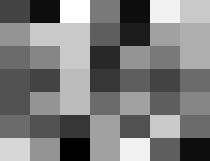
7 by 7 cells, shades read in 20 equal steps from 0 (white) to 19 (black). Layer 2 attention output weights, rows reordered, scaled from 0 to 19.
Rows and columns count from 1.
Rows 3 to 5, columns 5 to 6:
8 10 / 12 14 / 7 12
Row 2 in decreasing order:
17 12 8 7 6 4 4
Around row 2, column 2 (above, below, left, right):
18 9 8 4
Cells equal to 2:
0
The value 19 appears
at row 7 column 3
